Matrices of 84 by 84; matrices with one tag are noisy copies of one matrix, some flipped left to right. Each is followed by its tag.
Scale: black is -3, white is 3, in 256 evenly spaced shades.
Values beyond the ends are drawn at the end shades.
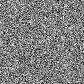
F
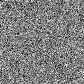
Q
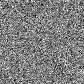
Q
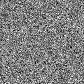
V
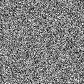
V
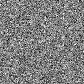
F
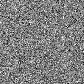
F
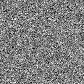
V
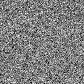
V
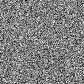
F
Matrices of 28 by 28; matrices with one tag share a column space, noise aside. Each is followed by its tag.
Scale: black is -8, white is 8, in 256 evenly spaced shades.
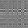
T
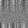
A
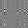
T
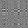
T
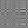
T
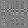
T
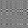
T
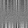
A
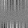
A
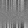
A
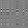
T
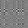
T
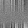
A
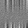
A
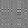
T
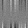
A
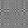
T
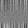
A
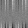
A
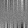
A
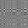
T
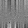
A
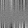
A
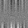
A
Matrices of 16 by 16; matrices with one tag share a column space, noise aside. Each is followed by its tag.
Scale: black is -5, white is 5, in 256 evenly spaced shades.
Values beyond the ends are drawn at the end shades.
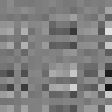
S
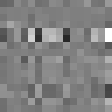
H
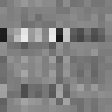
H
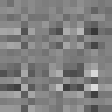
S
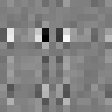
H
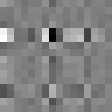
H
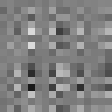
S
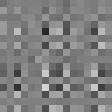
S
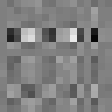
H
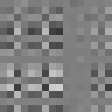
S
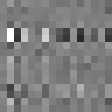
H
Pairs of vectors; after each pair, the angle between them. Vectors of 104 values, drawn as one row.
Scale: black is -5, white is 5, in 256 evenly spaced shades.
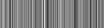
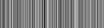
nearly opposite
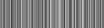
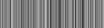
nearly opposite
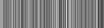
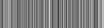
partly opposed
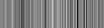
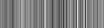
nearly opposite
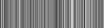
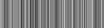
partly aligned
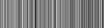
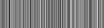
orthogonal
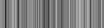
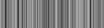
nearly parallel
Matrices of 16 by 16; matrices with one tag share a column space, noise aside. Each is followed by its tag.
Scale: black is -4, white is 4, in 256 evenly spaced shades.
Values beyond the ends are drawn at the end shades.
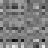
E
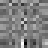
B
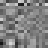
B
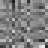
E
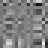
B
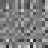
E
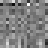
B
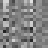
E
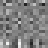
B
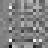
E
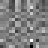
E
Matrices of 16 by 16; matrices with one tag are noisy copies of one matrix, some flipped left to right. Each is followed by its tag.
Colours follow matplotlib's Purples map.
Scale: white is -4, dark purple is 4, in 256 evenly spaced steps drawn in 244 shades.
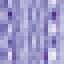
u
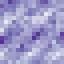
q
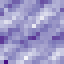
q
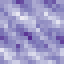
q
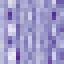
u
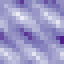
q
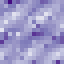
q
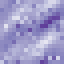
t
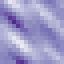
t
